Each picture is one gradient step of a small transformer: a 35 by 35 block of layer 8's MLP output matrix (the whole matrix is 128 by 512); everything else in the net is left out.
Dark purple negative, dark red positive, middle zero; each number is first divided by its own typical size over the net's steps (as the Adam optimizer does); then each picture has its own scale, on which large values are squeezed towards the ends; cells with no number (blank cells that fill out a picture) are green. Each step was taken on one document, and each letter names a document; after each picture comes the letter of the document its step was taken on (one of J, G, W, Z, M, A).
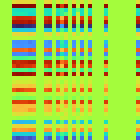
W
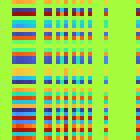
W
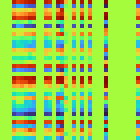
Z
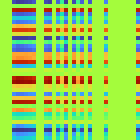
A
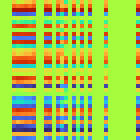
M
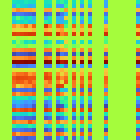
M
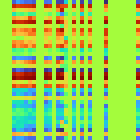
Z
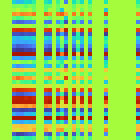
W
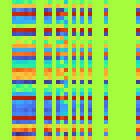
A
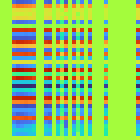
W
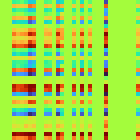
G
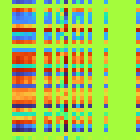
A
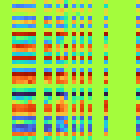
M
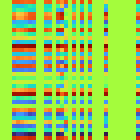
Z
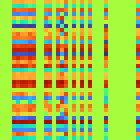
Z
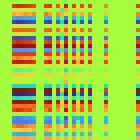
A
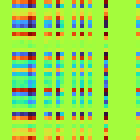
G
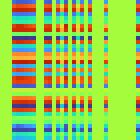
W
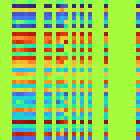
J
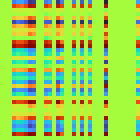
G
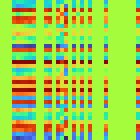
J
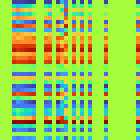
J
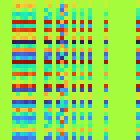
M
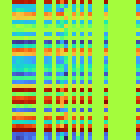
J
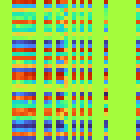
Z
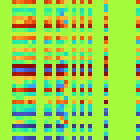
Z
